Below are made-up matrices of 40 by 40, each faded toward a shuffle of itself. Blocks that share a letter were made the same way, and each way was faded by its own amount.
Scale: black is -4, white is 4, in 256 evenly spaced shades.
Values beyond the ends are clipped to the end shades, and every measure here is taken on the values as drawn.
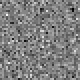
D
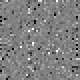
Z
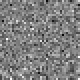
D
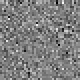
D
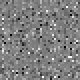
Z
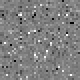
Z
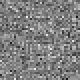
D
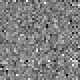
D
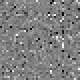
Z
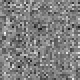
D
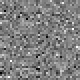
D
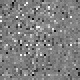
Z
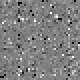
Z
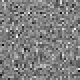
D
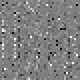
Z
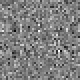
D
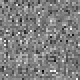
D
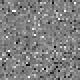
Z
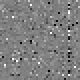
Z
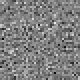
D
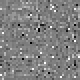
Z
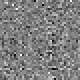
D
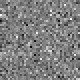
D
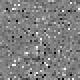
Z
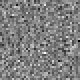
D
